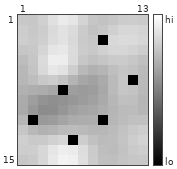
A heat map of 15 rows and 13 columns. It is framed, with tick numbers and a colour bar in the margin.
There are six isolated cells, each far lower than the cells round it. The values are skewed, with a long tail toward low values. The bottom middle is the roughest part. No overall slope runs across the table.
